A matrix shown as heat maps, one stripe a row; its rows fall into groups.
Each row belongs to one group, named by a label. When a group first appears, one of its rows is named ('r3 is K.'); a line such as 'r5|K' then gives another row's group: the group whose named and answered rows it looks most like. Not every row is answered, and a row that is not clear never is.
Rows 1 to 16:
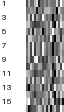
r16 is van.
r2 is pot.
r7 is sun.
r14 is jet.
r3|sun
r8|sun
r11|jet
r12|sun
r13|van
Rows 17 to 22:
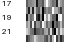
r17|pot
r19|pot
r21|jet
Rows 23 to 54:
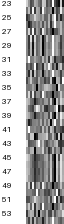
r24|sun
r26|van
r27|sun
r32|pot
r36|sun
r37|jet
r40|van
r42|pot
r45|jet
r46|jet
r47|jet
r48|jet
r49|sun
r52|sun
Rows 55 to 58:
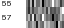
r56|van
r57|sun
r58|pot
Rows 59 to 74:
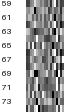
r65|sun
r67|van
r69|pot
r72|sun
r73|pot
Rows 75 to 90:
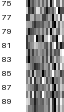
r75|van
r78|jet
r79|van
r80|pot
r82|van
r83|van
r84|jet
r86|sun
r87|jet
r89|jet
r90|jet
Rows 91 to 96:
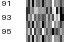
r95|sun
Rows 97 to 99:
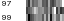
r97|van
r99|van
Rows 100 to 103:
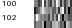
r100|pot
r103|pot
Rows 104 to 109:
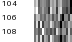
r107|sun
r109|sun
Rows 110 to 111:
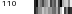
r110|van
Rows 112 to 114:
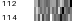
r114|sun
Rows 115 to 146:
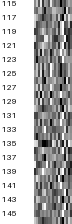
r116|pot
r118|van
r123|van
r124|sun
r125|sun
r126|pot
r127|sun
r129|sun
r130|jet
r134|van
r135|jet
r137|pot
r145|van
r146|jet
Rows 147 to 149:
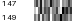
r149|sun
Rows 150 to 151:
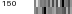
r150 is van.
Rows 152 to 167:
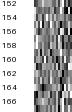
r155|sun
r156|van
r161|van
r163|sun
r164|jet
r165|van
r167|van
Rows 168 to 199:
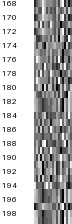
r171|sun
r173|van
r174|pot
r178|sun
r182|jet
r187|van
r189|sun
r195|jet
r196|jet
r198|jet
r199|jet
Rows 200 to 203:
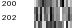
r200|jet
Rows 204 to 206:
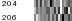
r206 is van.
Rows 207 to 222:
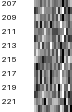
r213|sun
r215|jet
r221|pot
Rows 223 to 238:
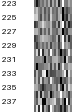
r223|van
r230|sun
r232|van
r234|sun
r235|jet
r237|pot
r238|sun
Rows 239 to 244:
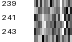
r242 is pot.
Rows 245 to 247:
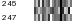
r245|sun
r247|sun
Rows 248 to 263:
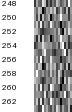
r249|pot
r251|sun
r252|jet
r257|pot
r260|sun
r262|sun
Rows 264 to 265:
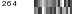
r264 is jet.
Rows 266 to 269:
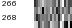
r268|van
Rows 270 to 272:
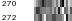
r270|jet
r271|van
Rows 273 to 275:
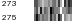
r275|van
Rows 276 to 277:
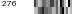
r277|jet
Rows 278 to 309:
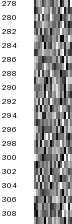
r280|sun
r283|jet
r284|pot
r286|jet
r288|sun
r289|pot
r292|sun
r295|van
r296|jet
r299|pot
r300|jet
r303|sun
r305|jet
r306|pot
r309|pot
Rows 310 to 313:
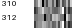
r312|pot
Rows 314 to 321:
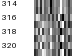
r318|sun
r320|sun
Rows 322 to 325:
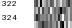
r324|van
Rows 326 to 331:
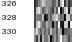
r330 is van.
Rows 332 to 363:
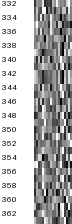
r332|pot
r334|sun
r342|jet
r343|jet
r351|pot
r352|van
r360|pot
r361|van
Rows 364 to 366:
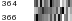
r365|jet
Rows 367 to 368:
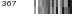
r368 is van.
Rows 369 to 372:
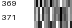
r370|sun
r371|sun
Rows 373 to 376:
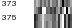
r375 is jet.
